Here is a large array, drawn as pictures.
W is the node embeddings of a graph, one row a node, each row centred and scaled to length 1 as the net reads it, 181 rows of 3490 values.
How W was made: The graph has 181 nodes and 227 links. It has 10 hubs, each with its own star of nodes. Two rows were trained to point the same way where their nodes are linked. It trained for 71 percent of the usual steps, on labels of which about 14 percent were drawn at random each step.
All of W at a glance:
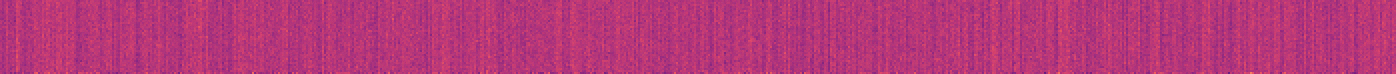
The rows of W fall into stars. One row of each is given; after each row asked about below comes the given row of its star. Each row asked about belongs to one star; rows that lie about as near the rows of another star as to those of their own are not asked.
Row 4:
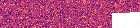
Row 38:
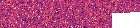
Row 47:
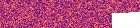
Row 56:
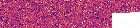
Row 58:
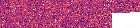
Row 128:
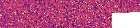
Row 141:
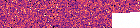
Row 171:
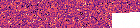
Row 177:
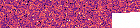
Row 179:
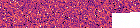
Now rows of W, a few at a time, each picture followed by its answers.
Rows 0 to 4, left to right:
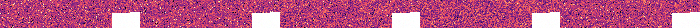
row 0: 141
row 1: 179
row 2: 179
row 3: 47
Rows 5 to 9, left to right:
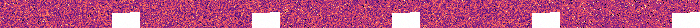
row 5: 179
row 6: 47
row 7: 128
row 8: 56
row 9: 4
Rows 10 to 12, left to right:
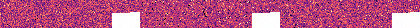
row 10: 47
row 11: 56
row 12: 171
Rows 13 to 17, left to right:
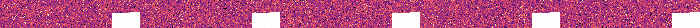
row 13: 177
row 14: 47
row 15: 56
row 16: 38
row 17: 128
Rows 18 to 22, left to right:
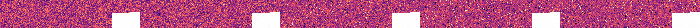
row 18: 177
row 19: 56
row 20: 56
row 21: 58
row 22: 179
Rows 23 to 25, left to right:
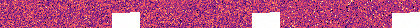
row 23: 56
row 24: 141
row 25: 58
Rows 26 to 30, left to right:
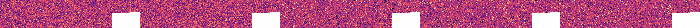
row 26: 4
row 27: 47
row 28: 177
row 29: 38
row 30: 171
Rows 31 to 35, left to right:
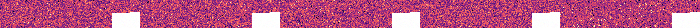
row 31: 47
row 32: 128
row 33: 58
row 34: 171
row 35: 47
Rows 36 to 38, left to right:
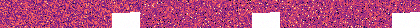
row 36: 56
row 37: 47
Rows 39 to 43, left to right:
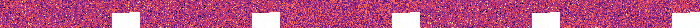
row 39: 38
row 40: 38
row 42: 171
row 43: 56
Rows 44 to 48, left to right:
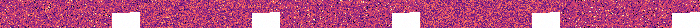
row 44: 58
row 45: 171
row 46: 171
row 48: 179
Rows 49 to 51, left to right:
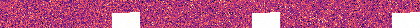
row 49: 141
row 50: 56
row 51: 47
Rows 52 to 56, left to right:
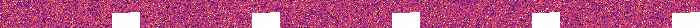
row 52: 141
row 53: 141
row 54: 4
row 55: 177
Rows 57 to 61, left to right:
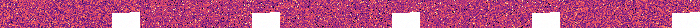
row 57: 58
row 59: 171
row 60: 128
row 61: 58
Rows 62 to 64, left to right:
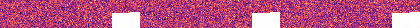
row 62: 141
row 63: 38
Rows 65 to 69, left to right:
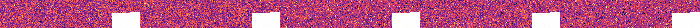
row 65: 47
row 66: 179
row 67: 58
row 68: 179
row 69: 56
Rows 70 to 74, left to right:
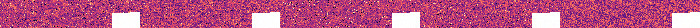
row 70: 38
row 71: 56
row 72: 177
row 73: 141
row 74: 38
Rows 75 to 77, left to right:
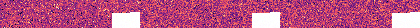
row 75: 141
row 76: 141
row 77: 141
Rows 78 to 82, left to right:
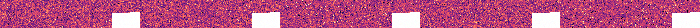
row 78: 177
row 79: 177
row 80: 4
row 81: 58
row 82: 38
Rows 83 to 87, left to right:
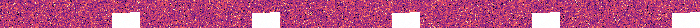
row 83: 141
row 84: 58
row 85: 4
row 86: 58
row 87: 171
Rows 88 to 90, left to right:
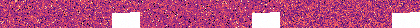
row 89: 128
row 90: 47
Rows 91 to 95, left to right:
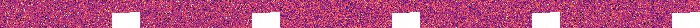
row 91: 141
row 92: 56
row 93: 171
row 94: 56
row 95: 141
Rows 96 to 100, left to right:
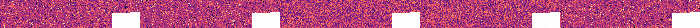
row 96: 141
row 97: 128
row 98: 56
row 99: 141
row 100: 177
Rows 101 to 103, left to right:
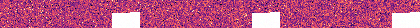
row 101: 141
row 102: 4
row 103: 128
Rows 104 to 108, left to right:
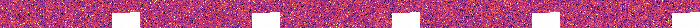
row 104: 4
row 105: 179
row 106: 177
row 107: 4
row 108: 128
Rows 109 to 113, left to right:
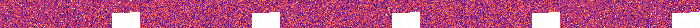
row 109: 38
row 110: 58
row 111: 141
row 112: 4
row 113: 58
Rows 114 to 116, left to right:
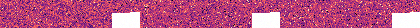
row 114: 4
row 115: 58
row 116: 171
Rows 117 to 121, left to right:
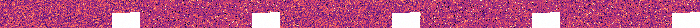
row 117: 56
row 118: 38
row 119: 58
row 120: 171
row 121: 56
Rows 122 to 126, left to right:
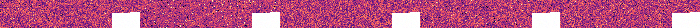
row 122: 58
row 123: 179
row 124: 128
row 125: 128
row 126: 58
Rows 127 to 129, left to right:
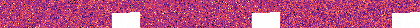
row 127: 47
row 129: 38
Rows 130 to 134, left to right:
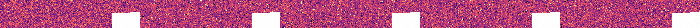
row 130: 47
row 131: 171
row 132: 141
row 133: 141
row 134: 58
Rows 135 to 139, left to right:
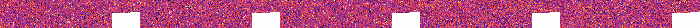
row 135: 38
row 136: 56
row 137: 128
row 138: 4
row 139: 56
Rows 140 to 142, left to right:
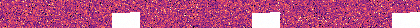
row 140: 56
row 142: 47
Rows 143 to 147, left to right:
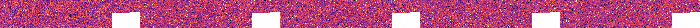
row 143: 177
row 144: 177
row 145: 177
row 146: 47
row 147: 179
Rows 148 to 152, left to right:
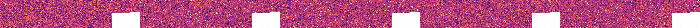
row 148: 47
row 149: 56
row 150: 58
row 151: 47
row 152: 179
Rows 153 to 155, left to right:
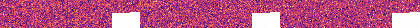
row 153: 58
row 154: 179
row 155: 58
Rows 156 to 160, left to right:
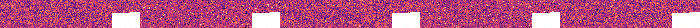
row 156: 171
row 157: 38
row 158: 38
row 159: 171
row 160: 171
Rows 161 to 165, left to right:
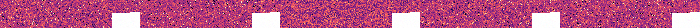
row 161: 171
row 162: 128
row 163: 171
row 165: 4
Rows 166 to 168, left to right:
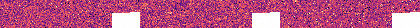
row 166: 56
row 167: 179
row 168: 56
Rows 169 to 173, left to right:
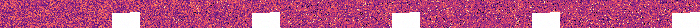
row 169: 179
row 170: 171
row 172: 4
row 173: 141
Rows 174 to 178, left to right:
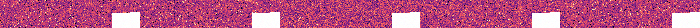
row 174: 47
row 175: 47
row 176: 47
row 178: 141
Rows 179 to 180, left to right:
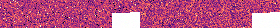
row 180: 141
